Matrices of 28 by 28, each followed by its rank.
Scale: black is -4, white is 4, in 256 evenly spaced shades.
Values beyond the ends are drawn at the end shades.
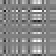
one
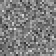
full rank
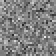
full rank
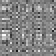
three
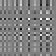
one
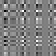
one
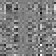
three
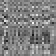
three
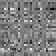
three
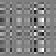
one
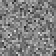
full rank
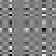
one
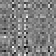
three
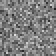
full rank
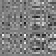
three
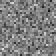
full rank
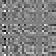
three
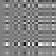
one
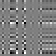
one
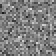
full rank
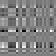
one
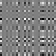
one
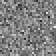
full rank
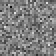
full rank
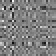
three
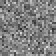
full rank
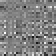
three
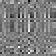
three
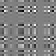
one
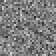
full rank
